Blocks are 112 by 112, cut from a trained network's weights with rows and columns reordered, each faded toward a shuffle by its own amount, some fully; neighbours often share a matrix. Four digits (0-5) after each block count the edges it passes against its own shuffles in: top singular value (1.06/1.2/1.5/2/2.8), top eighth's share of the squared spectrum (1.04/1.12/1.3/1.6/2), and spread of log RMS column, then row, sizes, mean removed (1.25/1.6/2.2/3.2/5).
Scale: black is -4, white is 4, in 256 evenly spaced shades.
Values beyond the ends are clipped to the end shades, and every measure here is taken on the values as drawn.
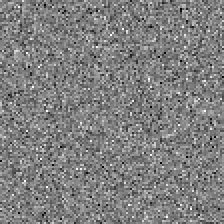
0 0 0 0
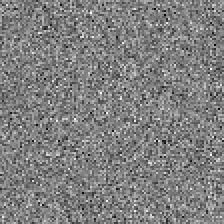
2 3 1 1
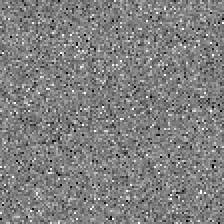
0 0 0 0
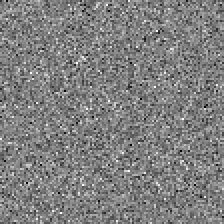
0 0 0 0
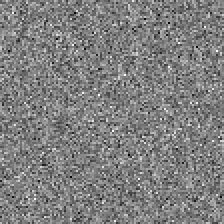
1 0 0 0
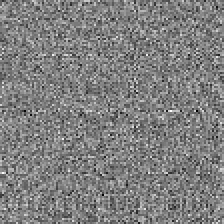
4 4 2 2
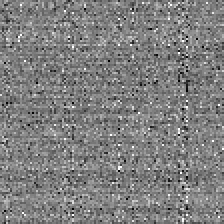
3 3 3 0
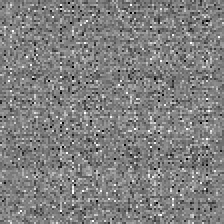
3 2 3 0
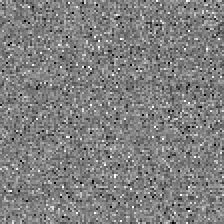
1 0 0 0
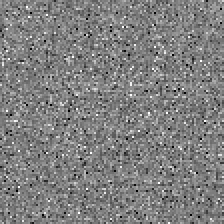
1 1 0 0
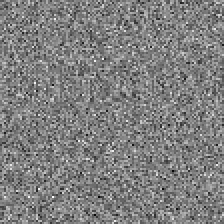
3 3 0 1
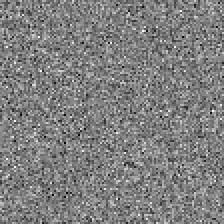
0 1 0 0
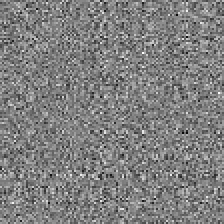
4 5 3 3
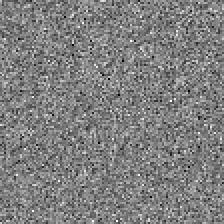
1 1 0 0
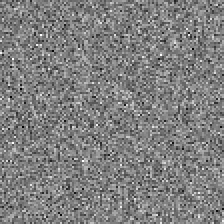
2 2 0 1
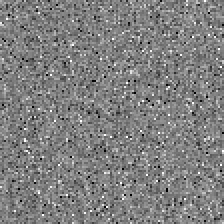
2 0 0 0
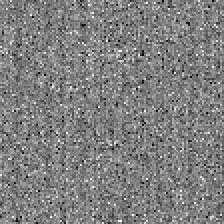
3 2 0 1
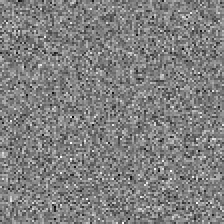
3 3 0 1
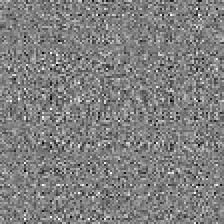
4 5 3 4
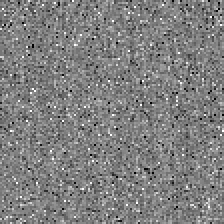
1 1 0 0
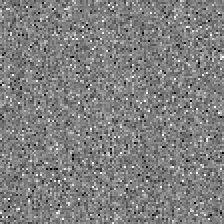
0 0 0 0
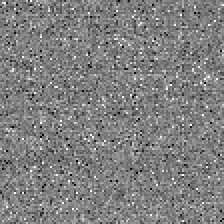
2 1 1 0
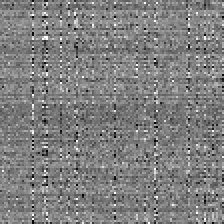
4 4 4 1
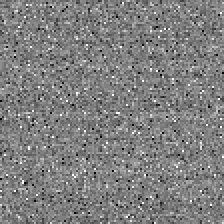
2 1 1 0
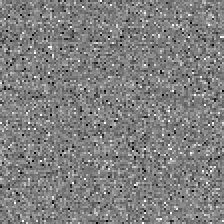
2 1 1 0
